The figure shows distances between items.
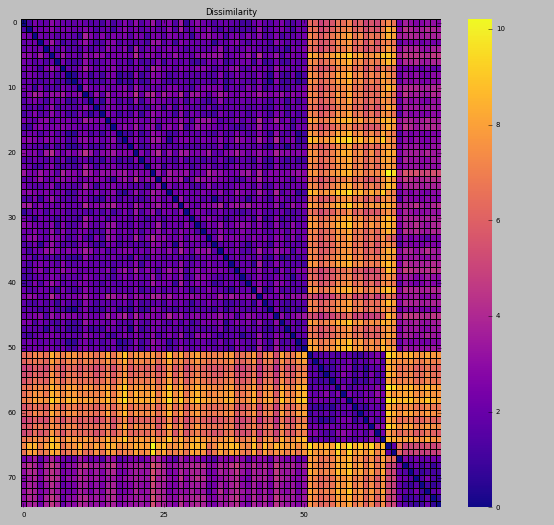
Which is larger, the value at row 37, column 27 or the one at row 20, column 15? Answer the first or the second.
the second
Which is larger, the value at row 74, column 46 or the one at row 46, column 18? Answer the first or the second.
the first
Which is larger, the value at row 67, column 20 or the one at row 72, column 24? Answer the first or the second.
the second
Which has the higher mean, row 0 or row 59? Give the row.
59
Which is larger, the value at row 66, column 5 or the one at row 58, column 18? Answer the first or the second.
the second
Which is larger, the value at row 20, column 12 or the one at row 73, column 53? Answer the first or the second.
the second
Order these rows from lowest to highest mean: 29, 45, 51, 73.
29, 45, 73, 51
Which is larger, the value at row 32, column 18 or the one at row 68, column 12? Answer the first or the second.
the second
